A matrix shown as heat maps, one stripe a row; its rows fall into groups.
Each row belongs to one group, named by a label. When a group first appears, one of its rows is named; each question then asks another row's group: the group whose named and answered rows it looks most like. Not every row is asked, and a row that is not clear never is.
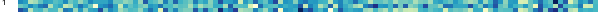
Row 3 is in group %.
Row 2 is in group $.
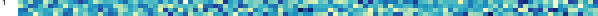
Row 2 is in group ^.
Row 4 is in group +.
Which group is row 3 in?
%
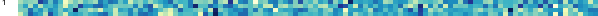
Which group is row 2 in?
^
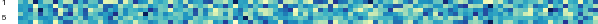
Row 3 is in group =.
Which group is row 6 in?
+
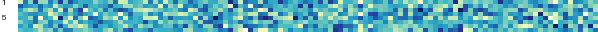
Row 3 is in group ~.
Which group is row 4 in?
$
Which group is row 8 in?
%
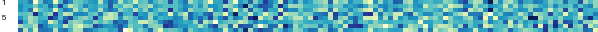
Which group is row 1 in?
+
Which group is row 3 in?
+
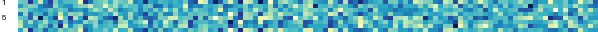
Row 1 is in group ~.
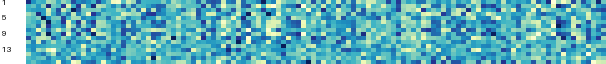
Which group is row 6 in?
=
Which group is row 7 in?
=
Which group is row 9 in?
=
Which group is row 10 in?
%
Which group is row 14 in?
^
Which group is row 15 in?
=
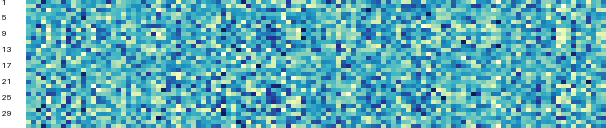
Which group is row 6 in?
+
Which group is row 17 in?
%
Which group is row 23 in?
$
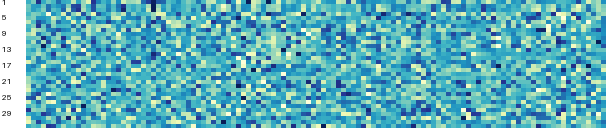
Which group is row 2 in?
=
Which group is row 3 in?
=
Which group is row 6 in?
^
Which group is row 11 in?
=
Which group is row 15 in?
~
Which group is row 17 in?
+
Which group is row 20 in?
^
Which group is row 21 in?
$
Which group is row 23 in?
$
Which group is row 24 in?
%
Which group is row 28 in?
~
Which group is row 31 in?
^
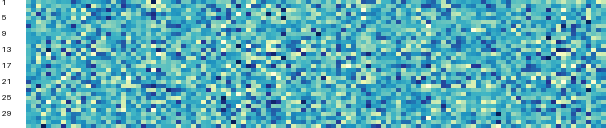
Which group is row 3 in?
^
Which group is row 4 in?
~
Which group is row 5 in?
^
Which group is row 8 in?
%
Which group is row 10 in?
$
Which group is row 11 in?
=
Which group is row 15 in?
^
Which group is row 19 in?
=
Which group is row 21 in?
$
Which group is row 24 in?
~
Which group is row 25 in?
^
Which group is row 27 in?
~
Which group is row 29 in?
+
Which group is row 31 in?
+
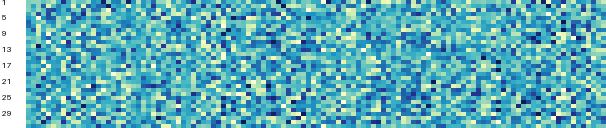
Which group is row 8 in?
%
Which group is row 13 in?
$
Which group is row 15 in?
=
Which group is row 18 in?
+
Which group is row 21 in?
$
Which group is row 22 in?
~
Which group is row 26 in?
+
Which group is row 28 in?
+
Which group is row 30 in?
=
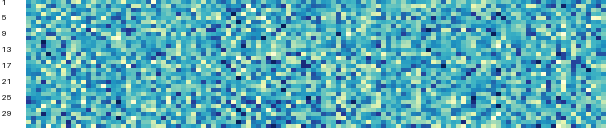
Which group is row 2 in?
%
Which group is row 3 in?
%
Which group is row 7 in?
^
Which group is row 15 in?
~
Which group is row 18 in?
+
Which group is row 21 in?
^
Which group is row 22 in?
$
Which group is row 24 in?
+
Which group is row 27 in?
+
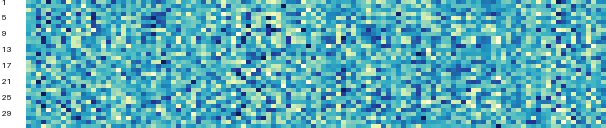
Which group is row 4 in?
=
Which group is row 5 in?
~
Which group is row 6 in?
=
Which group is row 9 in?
~
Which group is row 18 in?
%
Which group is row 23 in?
%
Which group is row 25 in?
$
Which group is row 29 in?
%
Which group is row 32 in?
+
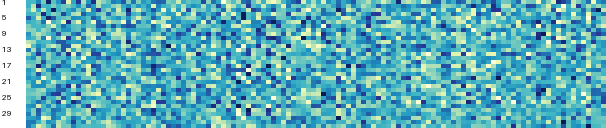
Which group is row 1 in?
=
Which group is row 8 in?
%
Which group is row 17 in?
~
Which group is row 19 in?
~
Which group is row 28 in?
~
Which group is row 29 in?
~
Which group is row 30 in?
+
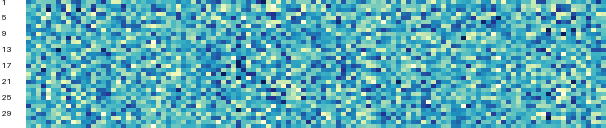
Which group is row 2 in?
=
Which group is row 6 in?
=
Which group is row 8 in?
$
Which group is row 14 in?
^
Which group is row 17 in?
%
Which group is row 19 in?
^
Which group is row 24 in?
^
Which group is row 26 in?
^
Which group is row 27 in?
~
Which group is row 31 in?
$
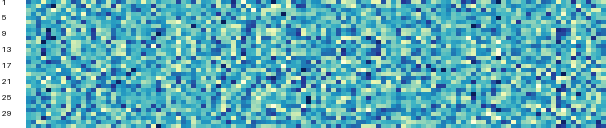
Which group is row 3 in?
%
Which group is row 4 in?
^
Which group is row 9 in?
=
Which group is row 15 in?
+
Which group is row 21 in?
+
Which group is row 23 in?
=
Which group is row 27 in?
=
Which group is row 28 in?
$
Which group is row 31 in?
%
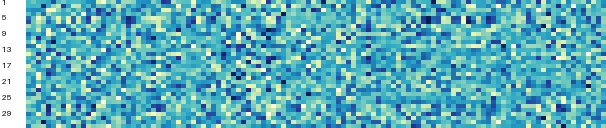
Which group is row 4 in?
^
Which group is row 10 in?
~
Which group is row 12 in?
%
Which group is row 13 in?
$
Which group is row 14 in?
^
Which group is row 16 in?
~
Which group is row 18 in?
$
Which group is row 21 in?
^
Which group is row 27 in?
=
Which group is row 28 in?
=
